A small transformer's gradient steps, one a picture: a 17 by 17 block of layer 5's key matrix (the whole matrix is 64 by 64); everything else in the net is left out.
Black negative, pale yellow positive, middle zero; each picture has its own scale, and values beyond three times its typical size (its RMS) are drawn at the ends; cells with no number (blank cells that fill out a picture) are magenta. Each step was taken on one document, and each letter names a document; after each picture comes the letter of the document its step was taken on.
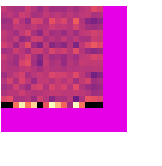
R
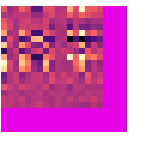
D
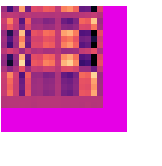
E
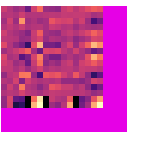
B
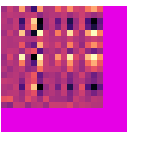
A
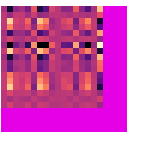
R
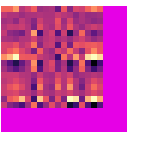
R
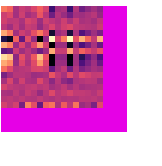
D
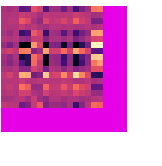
B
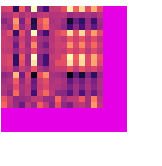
E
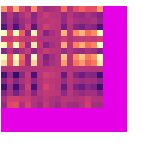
E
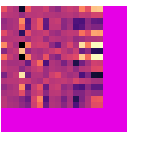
B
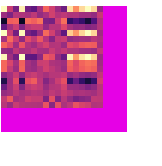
A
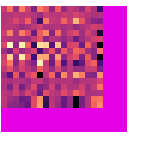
B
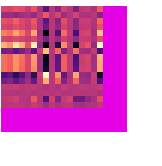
B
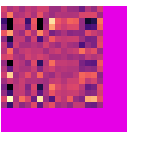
A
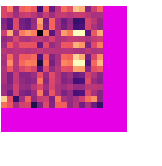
E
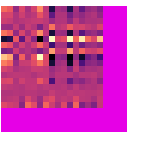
D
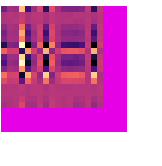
B
